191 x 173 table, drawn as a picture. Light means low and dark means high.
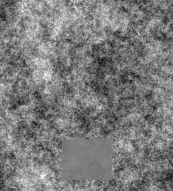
Odd patch: calmer, in the bottom middle. Grain: blotchy. Histogram: bell-shaped. Stripes: none.
